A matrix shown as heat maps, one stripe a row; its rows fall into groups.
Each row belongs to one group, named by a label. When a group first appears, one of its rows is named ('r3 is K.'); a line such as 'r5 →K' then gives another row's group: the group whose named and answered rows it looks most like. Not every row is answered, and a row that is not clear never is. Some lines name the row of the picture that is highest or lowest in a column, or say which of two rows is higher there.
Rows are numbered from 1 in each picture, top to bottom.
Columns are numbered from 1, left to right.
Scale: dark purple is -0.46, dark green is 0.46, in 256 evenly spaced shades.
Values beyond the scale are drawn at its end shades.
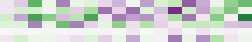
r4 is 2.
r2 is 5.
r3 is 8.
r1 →8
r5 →5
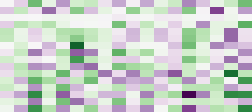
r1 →8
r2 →2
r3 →5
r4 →5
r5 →2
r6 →2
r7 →2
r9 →2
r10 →2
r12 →8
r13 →2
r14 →8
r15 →2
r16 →8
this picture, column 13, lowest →11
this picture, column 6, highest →7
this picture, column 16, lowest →2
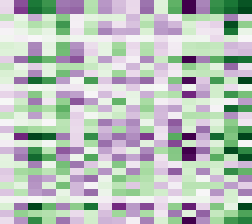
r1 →8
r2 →8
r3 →2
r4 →5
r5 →5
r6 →5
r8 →2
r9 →8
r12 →8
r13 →5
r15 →2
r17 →2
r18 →5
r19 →5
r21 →5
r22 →8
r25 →5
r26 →2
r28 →2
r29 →5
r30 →8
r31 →5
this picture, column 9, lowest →30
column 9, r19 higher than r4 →Yes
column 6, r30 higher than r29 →Yes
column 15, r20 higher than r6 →No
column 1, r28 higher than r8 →No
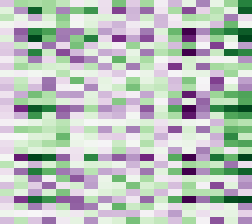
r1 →5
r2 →8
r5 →8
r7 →2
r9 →2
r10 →5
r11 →5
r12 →2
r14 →8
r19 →5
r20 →5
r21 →5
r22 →5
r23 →8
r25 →8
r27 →2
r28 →2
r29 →8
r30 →2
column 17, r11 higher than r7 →Yes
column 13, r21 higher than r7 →Yes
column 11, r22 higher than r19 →No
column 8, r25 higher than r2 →No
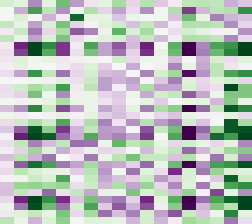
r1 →2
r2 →8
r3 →2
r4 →2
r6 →2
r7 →8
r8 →8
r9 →5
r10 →5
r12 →5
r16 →8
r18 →5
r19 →8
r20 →8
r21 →2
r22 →8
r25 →5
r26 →5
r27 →5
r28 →2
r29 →8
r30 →8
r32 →2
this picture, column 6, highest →3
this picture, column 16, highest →20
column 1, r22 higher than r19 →Yes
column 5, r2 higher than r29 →Yes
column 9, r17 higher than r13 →No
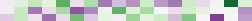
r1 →5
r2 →2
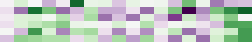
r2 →8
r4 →5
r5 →8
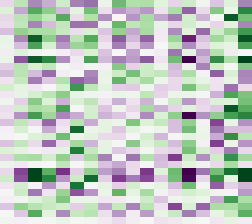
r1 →2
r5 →5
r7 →8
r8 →5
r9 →8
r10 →5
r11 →2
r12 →2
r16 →5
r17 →8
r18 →2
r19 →2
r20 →5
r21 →2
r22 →2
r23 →5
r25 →8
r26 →8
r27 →2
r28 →2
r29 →5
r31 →8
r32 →5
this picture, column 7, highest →26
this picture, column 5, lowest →25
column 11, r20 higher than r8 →Yes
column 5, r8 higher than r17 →Yes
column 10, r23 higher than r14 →No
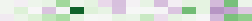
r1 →5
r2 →2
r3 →5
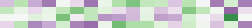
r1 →2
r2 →2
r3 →5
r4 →2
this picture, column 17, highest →3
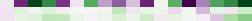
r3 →5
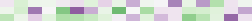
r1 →5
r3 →2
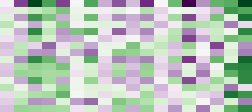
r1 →8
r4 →2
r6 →8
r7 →2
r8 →2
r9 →8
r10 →5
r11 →5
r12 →8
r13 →2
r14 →5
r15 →2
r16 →5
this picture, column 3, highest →1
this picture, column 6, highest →5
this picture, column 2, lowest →1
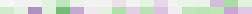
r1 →5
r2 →2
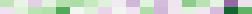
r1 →2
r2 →5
